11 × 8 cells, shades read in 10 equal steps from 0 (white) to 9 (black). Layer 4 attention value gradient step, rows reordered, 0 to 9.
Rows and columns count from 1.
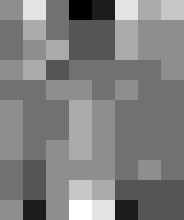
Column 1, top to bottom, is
4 5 5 4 5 4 4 4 5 5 4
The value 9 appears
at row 1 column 4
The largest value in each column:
5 8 6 9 8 8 6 6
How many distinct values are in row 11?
5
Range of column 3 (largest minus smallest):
3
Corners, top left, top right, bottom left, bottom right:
4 2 4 6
